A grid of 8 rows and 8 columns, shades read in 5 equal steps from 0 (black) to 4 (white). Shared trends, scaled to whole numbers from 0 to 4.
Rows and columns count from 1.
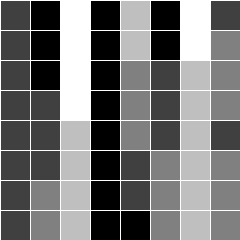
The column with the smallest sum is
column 4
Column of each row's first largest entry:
3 3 3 3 3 3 3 3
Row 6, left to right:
1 1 3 0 1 2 3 2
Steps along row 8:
up up down same up up down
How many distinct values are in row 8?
4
